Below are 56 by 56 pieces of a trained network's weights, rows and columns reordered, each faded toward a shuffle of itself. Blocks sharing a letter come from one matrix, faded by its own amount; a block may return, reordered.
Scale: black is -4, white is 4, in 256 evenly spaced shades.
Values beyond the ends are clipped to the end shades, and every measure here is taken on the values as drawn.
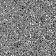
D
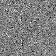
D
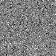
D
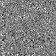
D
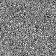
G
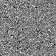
D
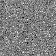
D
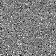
D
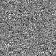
G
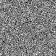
G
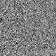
G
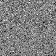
G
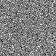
D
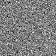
G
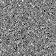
D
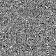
D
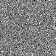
D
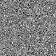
D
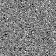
D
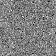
G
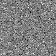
D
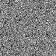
G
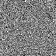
G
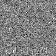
G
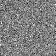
G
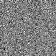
G
